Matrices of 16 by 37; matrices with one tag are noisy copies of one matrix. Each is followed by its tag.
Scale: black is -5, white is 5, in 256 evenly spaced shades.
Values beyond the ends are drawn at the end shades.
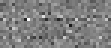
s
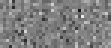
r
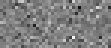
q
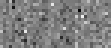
r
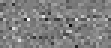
s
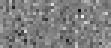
r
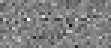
s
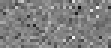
q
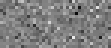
q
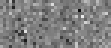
r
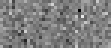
r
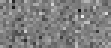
r
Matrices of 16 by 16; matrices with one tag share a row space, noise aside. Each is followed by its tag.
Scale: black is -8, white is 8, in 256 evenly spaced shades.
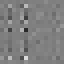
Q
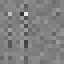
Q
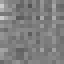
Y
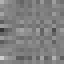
Y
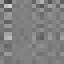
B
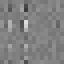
Q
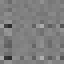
B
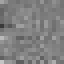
Y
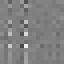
Q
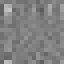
B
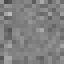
B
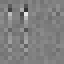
Q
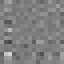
B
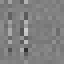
Q
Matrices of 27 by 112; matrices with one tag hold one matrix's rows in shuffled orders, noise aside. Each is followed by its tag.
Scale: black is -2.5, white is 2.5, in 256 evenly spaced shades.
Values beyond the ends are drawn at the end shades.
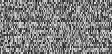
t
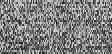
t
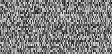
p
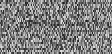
p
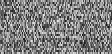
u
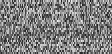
u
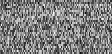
u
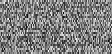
p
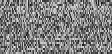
u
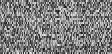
u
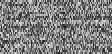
t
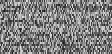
t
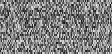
p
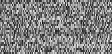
u
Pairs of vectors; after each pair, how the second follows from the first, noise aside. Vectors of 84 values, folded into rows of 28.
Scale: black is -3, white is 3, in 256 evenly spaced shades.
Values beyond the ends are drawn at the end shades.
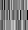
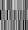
reversed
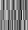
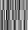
reversed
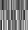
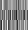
sign-scrambled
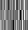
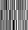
wrapped around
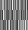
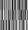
sign-scrambled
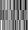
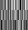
sign-scrambled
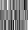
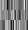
sign-scrambled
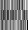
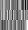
sign-scrambled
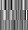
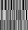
sign-scrambled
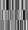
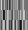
reversed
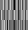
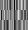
sign-scrambled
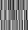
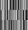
sign-scrambled
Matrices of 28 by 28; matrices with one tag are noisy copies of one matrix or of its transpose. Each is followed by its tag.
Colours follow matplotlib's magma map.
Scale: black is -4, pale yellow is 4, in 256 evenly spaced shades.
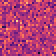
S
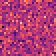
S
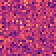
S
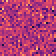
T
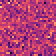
T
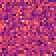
S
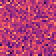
T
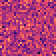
S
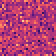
S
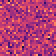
T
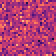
S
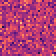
S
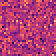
S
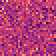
T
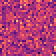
S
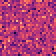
S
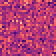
S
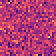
T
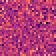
T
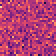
T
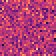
T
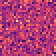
S
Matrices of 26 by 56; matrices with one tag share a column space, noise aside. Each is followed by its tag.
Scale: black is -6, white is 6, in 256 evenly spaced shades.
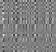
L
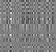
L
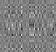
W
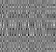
W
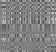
L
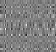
W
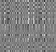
L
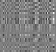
L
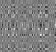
W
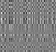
L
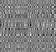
W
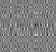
W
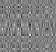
W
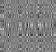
W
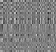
L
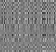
L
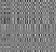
L
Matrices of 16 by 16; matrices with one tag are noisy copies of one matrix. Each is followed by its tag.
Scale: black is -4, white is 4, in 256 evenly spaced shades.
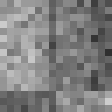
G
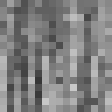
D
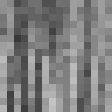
D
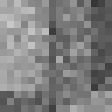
G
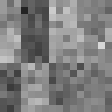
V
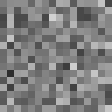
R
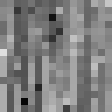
D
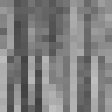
D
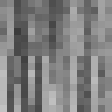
D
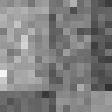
G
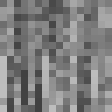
D
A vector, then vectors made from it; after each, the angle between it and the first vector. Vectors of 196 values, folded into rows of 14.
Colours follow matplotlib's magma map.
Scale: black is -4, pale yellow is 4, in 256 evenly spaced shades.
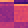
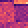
nearly opposite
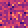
orthogonal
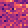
partly aligned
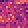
partly opposed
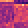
nearly parallel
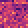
partly opposed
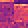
nearly parallel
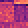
nearly opposite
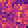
partly aligned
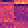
nearly opposite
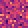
orthogonal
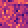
partly opposed
